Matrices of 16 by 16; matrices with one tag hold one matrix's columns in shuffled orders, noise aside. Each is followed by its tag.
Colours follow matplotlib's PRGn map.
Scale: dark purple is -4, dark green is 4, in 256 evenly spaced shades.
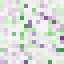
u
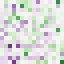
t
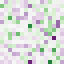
u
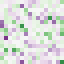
u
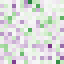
t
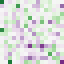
t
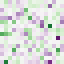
u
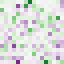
t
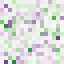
u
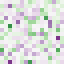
u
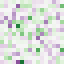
u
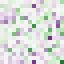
u
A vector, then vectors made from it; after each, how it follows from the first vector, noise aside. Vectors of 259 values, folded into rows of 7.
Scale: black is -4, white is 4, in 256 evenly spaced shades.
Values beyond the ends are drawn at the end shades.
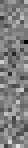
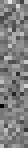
reversed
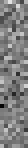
reversed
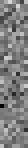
reversed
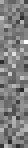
negated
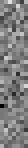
reversed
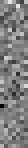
reversed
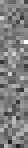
negated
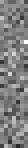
negated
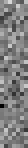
reversed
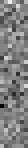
reversed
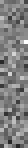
negated
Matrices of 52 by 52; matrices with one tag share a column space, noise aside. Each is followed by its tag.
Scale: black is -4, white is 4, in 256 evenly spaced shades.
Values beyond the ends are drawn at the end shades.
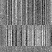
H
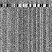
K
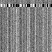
K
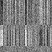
H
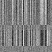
H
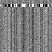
K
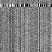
K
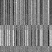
H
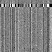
K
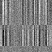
H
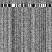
K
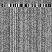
K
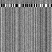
K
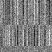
H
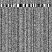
K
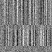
H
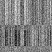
H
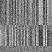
H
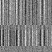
H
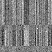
H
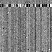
K
